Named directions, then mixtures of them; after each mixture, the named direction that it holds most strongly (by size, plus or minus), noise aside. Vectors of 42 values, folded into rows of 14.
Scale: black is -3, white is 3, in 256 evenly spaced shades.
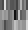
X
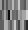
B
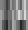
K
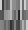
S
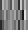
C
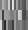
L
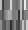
S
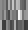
L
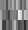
K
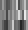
K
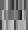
L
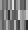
B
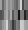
K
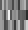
B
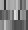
X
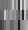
C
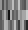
B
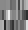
B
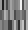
S
